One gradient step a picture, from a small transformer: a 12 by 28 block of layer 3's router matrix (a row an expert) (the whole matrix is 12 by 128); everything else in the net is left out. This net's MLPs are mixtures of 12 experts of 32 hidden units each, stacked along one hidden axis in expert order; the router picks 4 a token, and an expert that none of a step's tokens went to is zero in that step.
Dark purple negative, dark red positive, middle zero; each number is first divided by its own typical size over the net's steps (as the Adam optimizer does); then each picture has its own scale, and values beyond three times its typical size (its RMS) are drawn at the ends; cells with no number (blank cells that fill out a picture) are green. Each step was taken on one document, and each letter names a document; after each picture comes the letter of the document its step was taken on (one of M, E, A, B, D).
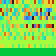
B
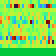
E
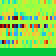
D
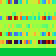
D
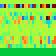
E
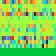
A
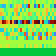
A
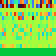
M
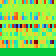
D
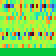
M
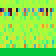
B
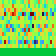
B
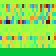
E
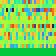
A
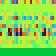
D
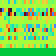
B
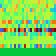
A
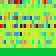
D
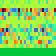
B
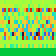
A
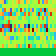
B
